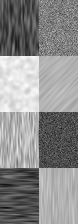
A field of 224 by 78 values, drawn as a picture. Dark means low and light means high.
It is made of 4 by 2 panels. Panel 1,1: low, streaked downward. Panel 1,2: middling, fine-grained. Panel 2,1: very high, blotchy, faint in contrast. Panel 2,2: high, slanting up to the right, faint in contrast. Panel 3,1: high, streaked downward. Panel 3,2: low, fine-grained. Panel 4,1: low, streaked across. Panel 4,2: high, streaked downward, faint in contrast.
